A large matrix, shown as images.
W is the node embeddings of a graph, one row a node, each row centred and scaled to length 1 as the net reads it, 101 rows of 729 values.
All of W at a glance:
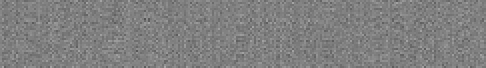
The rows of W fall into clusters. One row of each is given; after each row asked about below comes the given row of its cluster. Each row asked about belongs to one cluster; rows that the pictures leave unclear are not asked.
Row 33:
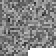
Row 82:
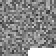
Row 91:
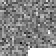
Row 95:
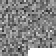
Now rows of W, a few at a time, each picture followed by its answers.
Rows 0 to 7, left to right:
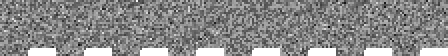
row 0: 82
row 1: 33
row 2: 33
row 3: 91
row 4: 95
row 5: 95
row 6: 33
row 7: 95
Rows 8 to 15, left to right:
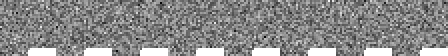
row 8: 82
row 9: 91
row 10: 33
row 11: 95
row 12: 82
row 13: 82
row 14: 33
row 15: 82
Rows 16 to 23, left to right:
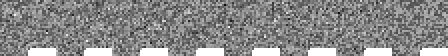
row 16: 33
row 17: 95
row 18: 95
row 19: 91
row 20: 33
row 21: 33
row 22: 95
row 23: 33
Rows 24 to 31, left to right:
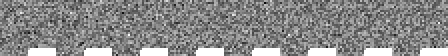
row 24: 91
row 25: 33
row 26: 82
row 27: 82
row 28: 82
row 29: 95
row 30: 95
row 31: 95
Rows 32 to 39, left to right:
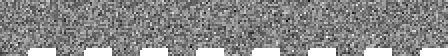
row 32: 82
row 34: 33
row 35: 33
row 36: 91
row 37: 33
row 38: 82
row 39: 82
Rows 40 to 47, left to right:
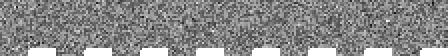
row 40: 91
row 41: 82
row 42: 33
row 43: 91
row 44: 91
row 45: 91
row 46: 95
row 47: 95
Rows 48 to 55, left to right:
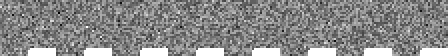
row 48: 95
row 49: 82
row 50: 33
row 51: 33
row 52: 33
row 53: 95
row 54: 91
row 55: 95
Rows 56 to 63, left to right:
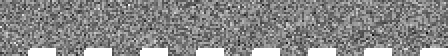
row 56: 82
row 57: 82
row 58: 82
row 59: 33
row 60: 91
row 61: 91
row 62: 91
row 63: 91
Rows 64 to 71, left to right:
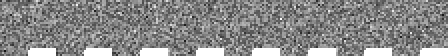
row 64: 33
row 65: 82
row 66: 82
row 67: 95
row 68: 91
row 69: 91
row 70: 95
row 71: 91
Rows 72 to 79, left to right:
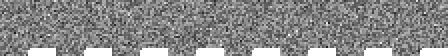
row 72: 82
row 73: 82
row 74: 33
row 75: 91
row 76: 95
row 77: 95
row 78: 33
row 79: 95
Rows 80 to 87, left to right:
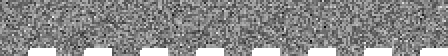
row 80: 33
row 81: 91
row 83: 91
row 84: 91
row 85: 95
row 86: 91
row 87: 95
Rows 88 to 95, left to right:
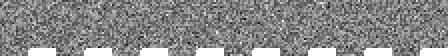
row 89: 33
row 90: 91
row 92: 82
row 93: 33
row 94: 82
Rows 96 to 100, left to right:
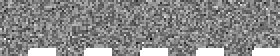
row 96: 95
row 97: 91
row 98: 33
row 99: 95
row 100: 82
